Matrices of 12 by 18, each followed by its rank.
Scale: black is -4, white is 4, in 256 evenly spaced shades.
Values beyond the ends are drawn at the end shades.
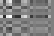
one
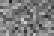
full rank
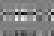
one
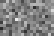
full rank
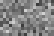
full rank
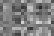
two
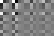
one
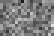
full rank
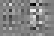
two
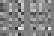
two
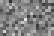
full rank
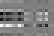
one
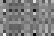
two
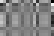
one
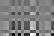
one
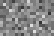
full rank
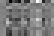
two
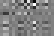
two
